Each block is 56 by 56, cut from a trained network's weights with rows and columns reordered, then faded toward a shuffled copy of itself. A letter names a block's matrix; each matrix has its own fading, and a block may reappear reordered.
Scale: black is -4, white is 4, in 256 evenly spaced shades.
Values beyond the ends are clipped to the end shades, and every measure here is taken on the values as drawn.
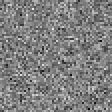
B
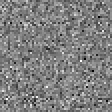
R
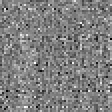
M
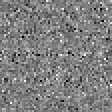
R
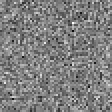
B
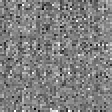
M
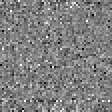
R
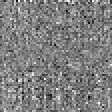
M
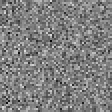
B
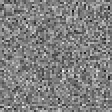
B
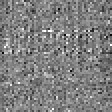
M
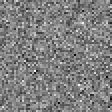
B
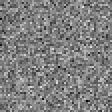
B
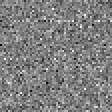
R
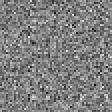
B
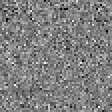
R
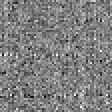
M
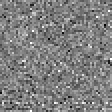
R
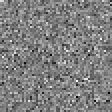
R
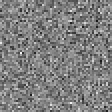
B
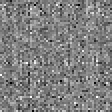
M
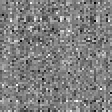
M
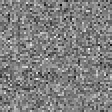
B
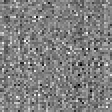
M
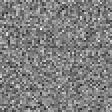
B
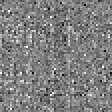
M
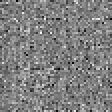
M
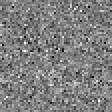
R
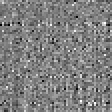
M
